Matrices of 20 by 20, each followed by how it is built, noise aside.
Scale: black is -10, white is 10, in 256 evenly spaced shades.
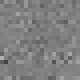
uneven rows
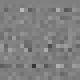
uneven rows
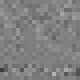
uneven rows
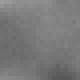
smooth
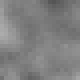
smooth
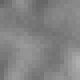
smooth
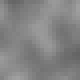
smooth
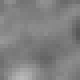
smooth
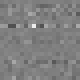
uneven rows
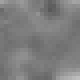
smooth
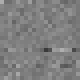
uneven rows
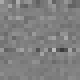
uneven rows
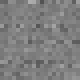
uneven rows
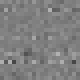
uneven rows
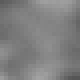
smooth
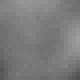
smooth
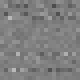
uneven rows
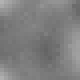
smooth
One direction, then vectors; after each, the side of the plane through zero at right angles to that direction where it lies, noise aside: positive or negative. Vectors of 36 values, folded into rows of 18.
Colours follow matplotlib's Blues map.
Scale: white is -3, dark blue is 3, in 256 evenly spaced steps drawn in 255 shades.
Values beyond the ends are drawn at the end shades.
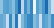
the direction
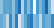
positive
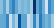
negative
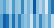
negative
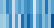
positive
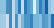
positive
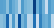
negative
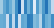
positive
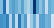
negative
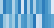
positive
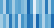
positive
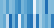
positive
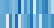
positive
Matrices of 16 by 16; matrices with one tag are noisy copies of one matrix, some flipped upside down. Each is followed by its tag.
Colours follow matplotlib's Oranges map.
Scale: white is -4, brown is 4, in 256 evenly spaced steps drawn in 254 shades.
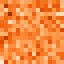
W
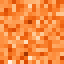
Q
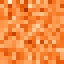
Q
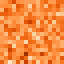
Q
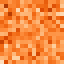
W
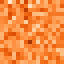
Q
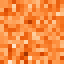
Q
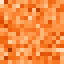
W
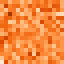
W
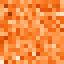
W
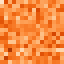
W
